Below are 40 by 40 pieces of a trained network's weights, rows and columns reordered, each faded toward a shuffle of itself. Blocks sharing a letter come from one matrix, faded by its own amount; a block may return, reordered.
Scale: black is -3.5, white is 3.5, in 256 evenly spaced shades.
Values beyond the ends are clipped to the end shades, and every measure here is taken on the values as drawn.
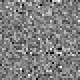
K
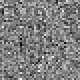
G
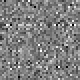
K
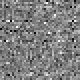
K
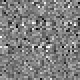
K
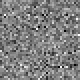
K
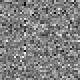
G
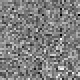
G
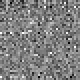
K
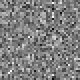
G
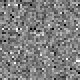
K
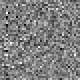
G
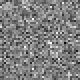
G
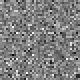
K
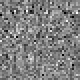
K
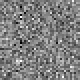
G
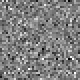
K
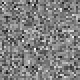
G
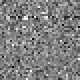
K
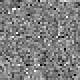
K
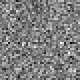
G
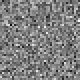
G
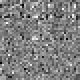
K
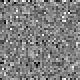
K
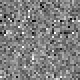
K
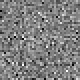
K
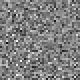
G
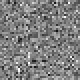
G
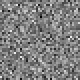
G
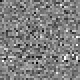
K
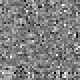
K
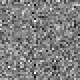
G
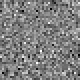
K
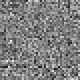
G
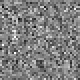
G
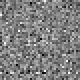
K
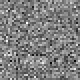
G
